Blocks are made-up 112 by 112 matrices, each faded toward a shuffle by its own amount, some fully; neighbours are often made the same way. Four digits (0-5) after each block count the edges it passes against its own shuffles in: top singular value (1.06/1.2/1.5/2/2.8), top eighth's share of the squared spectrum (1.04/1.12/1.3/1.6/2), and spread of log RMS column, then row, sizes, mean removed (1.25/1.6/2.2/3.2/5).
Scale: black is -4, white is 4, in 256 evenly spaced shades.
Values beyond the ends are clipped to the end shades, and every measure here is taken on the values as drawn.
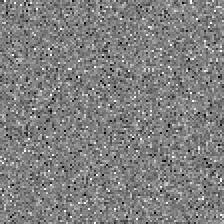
0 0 0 0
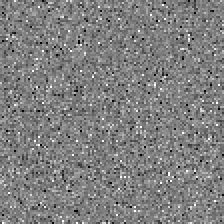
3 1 0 0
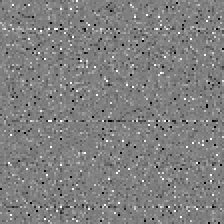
3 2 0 1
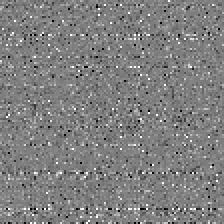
4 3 2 3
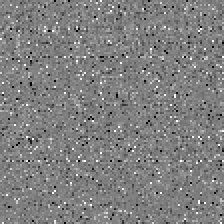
3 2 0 1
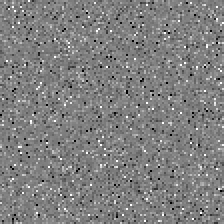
1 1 0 0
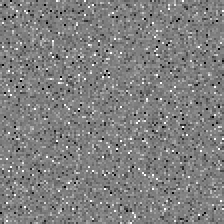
1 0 0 0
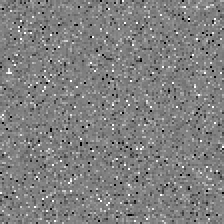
2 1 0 0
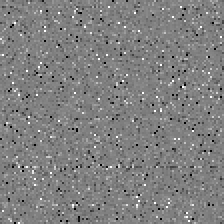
2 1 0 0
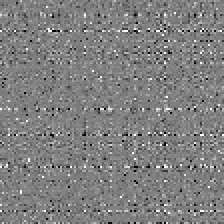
5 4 3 3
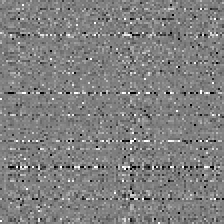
4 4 2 3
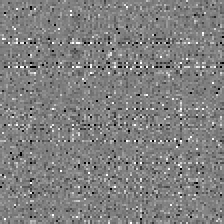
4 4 2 3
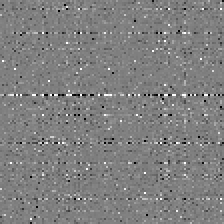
5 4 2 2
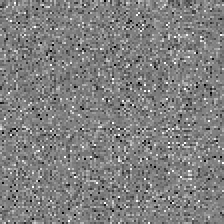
4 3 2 2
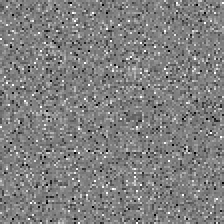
4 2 1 1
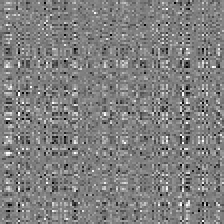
5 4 4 4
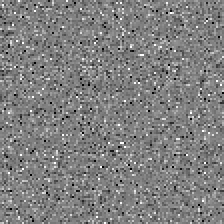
3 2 1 0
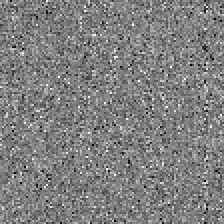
1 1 2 0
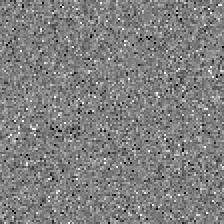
0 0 0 0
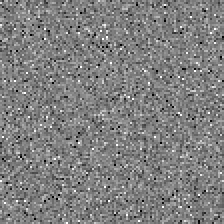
0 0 0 0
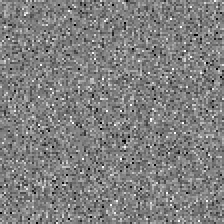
0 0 1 0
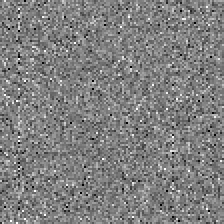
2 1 2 0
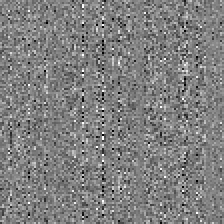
2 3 4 0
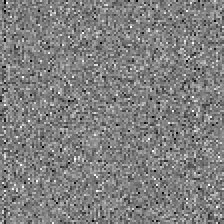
1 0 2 0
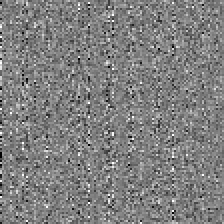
2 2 4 0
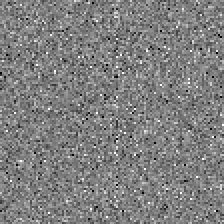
1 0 1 0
